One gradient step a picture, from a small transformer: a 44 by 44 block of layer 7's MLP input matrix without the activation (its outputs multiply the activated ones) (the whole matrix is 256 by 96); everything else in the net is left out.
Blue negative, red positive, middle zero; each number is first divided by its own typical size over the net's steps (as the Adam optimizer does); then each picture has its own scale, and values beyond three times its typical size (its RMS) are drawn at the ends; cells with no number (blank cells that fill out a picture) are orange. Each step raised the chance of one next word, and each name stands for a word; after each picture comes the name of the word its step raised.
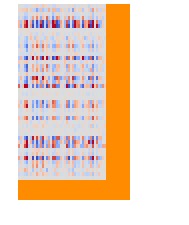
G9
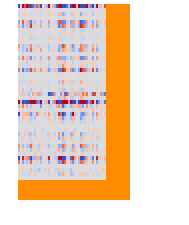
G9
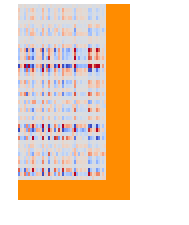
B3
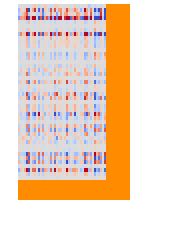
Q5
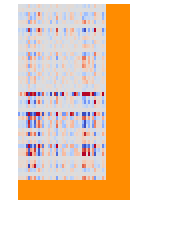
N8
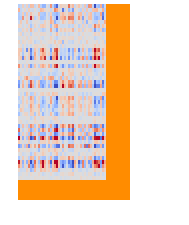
Q5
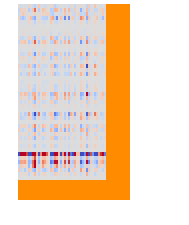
Q5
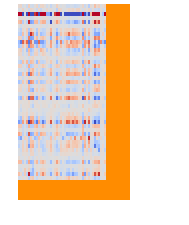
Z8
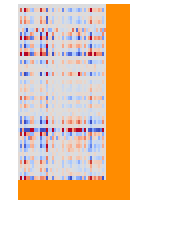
Z8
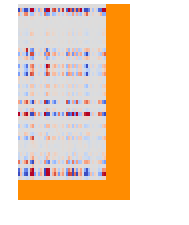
B3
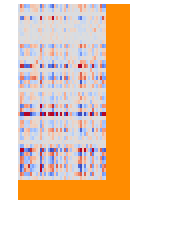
Q5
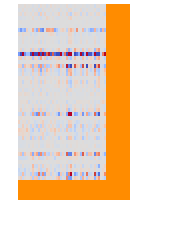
B3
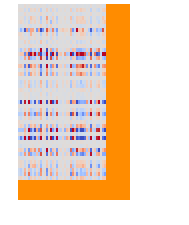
B3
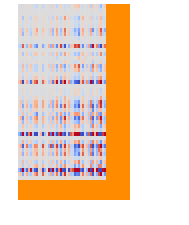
Z8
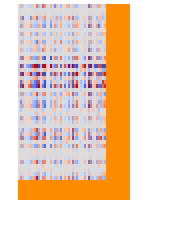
G9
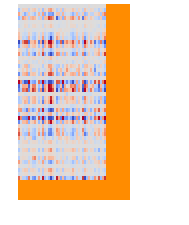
Z8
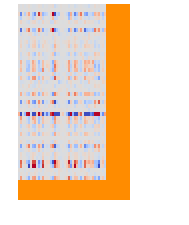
N8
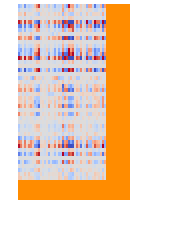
G9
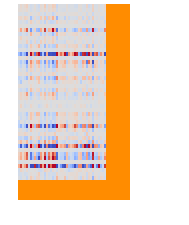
N8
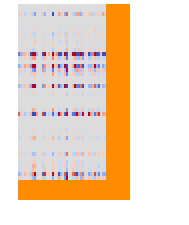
B3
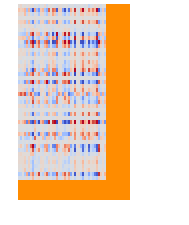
Z8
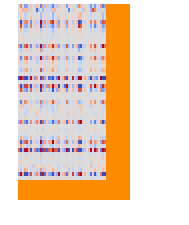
G9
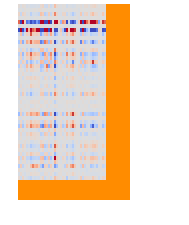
N8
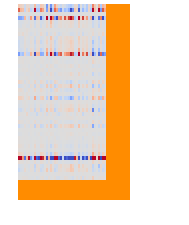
Q5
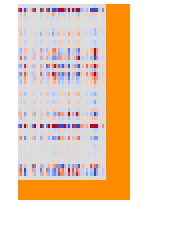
B3
